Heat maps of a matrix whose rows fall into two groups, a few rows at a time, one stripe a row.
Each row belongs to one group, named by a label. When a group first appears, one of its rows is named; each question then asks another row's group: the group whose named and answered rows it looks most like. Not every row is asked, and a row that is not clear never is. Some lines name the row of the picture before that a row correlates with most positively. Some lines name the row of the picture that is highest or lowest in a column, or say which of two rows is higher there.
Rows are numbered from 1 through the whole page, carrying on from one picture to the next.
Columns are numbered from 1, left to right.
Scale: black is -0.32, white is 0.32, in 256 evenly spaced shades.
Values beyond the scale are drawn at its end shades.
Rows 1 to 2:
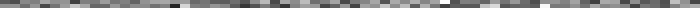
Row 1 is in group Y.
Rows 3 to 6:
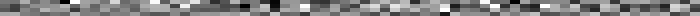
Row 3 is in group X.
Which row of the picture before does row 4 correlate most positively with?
1
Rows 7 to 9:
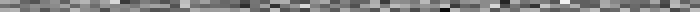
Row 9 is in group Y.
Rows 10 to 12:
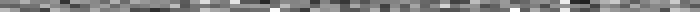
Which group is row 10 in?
X
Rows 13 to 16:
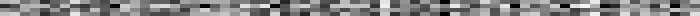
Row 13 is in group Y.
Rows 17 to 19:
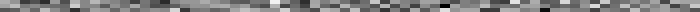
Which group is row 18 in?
Y
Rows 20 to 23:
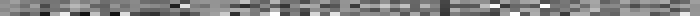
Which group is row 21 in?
Y
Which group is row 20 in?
Y
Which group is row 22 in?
Y
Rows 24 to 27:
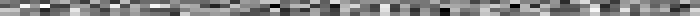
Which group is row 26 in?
Y
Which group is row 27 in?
Y
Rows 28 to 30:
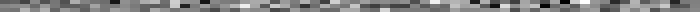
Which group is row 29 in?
Y
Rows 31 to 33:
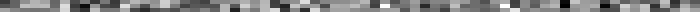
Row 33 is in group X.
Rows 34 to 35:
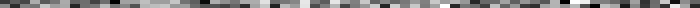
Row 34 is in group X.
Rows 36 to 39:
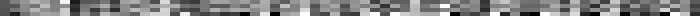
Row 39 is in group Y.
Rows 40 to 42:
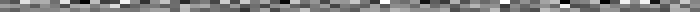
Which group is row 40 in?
X
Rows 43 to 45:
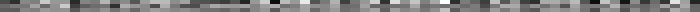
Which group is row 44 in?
X
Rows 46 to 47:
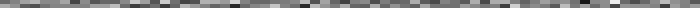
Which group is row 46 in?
X
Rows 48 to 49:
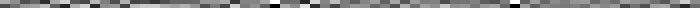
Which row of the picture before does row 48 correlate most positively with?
47
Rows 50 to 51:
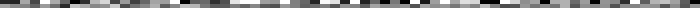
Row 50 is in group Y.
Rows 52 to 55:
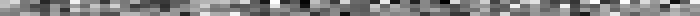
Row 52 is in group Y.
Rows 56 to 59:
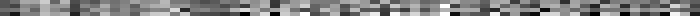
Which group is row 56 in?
X
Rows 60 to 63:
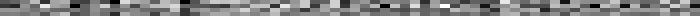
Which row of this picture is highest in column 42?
61
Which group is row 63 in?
X
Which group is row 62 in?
Y
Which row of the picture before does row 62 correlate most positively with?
58
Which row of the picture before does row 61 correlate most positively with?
57
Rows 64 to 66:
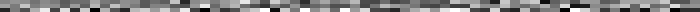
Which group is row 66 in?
X
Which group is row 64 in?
Y
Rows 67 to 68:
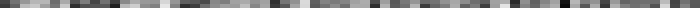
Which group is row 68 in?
X
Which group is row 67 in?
X
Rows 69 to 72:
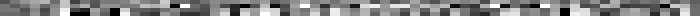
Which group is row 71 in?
X
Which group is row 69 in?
X
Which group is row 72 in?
X
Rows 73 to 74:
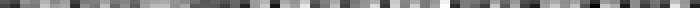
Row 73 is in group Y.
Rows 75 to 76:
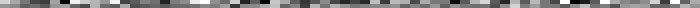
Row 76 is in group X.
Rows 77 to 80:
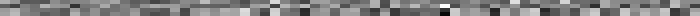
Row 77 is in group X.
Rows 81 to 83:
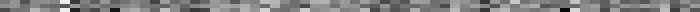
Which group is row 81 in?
X
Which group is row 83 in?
X
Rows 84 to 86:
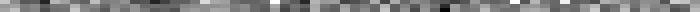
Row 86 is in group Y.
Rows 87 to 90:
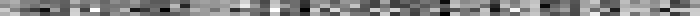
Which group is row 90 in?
Y
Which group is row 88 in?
Y
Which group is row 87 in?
Y
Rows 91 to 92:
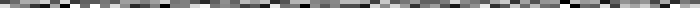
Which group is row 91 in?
X
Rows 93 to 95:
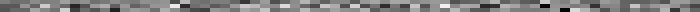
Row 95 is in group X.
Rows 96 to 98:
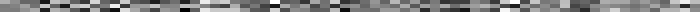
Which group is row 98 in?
X
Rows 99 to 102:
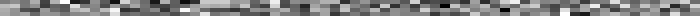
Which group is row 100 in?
Y
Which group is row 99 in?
X
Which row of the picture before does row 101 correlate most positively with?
97
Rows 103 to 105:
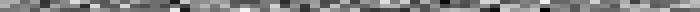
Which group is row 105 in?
Y
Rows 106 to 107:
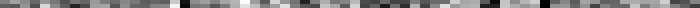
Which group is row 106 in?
Y
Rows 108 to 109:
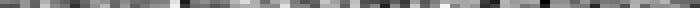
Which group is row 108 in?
Y
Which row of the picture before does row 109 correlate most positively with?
107
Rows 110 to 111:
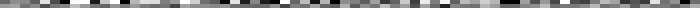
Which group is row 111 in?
Y
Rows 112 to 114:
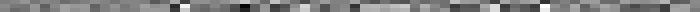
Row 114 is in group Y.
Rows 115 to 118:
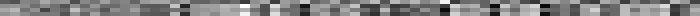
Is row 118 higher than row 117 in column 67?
Yes
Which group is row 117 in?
Y
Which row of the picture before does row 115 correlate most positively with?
114
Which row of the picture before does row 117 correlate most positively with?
112
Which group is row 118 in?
Y
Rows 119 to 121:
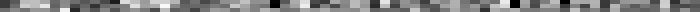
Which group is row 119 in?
X
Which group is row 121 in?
X
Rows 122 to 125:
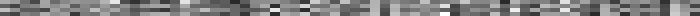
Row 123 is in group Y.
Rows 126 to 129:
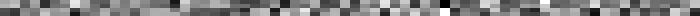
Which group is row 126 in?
Y
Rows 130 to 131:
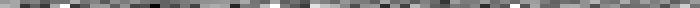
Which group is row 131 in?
X
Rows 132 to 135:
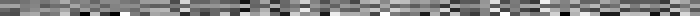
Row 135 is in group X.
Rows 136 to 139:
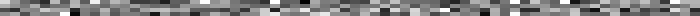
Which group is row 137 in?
Y
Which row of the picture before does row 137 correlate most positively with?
133
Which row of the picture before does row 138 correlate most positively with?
134
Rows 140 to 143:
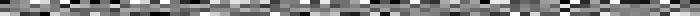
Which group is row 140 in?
X
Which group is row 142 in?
X
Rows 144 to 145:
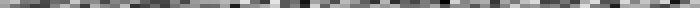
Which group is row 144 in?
Y
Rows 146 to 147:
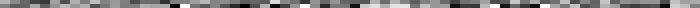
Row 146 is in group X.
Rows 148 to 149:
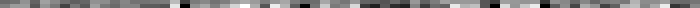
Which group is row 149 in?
Y
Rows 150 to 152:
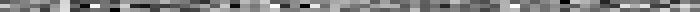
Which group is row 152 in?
X
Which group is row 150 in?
X
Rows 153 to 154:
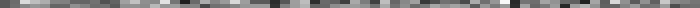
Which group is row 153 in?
X
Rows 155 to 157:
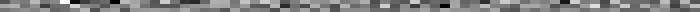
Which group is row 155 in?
X
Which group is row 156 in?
Y
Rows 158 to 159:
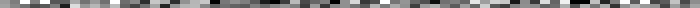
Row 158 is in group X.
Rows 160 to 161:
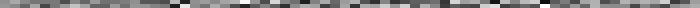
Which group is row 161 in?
Y
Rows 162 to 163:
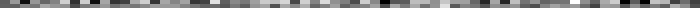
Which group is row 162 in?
X
